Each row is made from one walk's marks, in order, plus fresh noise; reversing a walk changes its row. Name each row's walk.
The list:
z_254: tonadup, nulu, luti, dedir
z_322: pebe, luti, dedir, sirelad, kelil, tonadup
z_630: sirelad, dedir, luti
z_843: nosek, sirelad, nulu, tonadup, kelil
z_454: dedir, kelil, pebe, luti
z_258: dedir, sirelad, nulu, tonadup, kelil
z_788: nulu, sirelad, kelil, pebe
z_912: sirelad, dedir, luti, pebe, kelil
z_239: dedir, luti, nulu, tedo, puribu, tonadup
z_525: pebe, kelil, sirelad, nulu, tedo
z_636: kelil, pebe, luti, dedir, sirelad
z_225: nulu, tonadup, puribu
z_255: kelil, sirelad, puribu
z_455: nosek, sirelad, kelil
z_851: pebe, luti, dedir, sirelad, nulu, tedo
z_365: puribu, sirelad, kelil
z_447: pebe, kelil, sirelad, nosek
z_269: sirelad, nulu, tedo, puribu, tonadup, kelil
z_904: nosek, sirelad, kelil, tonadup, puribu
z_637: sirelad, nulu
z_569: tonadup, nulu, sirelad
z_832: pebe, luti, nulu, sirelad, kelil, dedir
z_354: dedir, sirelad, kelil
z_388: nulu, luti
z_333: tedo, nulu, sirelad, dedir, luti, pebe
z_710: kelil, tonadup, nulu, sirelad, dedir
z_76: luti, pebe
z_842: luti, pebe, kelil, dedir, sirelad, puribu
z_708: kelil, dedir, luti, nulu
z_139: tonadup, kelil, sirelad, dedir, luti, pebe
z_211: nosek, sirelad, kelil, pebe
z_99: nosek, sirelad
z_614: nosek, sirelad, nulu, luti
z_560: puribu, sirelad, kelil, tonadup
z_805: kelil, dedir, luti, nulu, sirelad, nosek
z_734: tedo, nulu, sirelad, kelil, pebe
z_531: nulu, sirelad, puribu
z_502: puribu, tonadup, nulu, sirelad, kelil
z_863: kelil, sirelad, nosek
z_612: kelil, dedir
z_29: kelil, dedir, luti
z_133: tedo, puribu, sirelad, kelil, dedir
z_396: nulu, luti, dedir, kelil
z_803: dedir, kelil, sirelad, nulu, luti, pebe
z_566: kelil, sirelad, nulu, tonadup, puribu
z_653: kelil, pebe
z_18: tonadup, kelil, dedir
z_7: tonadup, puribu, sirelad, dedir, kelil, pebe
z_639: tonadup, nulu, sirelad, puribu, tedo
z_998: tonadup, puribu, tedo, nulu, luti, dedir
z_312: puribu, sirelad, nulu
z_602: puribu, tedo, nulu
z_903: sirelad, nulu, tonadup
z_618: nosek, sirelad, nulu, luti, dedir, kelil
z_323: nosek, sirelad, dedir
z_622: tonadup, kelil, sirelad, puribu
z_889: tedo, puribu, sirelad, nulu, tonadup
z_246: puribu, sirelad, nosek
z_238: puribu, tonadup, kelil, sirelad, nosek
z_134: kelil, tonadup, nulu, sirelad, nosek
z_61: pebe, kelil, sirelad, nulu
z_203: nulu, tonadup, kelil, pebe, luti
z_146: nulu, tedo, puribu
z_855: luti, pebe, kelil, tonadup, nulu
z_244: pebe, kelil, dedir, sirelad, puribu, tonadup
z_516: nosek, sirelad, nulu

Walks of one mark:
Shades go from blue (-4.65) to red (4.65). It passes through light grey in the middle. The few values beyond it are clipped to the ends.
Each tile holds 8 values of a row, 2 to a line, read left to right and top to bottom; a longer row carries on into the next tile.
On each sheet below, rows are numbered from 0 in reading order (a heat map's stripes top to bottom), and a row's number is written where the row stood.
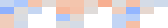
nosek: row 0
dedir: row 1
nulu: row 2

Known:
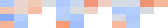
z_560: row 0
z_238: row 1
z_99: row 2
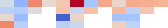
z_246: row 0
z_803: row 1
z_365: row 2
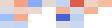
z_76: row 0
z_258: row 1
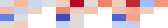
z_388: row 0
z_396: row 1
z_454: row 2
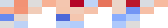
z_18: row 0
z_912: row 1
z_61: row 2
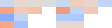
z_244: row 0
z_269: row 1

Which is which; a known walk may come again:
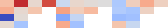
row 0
z_636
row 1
z_244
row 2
z_134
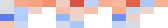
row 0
z_805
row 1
z_7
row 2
z_333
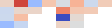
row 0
z_653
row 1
z_254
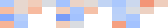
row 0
z_560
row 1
z_903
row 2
z_238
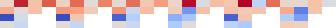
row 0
z_618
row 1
z_29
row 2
z_710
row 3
z_61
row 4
z_912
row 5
z_312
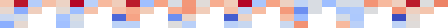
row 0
z_734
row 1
z_788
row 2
z_454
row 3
z_18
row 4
z_803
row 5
z_602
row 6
z_99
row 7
z_396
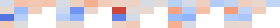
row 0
z_614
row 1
z_516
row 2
z_998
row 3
z_566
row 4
z_269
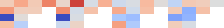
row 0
z_630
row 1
z_708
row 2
z_622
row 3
z_569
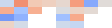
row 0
z_502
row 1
z_76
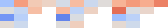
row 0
z_843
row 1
z_388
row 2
z_133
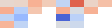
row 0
z_255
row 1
z_258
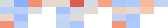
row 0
z_246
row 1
z_211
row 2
z_904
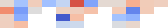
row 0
z_639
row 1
z_203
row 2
z_637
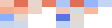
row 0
z_612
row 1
z_855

